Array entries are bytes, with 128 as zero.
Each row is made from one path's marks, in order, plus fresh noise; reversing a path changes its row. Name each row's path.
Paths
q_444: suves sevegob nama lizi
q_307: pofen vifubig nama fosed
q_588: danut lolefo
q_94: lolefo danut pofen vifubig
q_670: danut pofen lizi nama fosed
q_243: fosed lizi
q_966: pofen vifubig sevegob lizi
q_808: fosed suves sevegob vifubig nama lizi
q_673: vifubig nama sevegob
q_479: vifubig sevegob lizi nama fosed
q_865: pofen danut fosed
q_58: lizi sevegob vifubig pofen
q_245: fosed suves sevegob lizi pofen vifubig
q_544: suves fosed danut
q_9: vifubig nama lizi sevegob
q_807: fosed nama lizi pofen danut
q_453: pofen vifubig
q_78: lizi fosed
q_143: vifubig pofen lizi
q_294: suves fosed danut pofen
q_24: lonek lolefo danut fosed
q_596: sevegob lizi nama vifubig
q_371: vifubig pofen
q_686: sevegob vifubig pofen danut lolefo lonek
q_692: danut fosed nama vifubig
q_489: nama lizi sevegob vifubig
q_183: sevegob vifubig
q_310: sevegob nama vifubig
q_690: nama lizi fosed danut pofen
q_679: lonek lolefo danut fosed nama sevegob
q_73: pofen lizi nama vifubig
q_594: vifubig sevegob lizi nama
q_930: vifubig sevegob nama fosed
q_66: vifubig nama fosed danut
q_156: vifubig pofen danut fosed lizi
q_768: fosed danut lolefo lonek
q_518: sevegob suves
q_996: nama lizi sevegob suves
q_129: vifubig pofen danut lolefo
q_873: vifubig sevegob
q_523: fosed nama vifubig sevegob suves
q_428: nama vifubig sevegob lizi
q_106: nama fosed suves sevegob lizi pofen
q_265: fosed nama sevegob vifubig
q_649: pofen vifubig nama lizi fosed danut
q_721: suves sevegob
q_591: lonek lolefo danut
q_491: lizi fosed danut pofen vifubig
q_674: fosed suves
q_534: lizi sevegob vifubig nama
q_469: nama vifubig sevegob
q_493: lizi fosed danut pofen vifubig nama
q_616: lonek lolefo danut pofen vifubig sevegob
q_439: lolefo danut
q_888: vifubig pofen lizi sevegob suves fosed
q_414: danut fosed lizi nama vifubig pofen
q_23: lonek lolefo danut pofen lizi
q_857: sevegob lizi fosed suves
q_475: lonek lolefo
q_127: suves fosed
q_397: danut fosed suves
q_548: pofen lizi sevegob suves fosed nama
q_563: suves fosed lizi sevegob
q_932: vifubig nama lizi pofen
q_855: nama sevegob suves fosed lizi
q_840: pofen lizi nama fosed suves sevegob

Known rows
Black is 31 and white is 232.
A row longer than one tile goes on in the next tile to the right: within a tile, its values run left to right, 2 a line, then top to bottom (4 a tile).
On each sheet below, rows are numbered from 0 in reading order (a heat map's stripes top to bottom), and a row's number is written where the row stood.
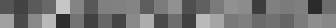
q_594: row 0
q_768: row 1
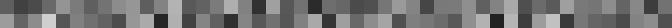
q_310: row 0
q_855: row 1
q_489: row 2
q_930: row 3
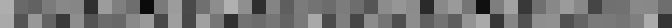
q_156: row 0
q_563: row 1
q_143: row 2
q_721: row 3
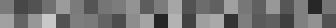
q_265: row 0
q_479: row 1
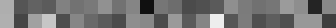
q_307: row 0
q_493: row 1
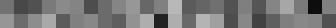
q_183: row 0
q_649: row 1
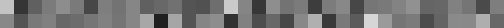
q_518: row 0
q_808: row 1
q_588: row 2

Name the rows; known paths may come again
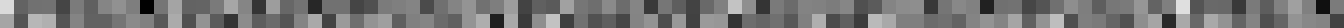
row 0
q_865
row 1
q_243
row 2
q_183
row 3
q_548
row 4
q_9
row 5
q_686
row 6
q_265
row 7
q_544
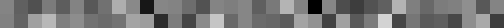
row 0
q_94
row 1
q_414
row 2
q_534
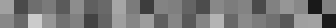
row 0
q_439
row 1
q_245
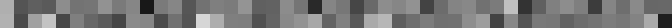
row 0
q_307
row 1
q_129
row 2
q_616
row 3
q_518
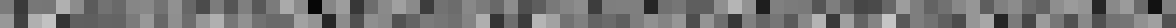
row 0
q_679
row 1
q_491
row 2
q_721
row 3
q_768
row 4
q_966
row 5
q_310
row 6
q_23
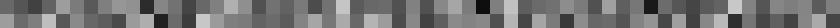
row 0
q_73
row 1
q_475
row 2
q_649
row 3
q_78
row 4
q_594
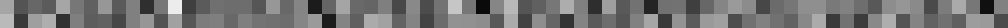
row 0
q_479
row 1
q_674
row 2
q_807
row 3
q_855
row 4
q_873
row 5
q_932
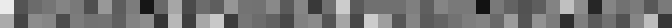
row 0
q_888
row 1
q_930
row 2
q_24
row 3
q_428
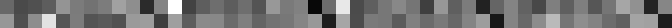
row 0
q_493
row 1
q_397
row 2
q_857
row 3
q_453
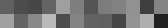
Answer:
q_596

